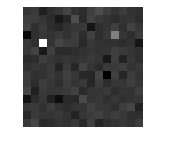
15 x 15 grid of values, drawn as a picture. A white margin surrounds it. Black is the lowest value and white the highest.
Average level on the scale: 20%. Histogram: skewed, a long tail of high values. Roughest part: top left. Slope: none. Mirror symmetry: none.
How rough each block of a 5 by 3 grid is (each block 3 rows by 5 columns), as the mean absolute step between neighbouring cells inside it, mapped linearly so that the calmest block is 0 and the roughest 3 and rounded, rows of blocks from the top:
010
301
001
100
000
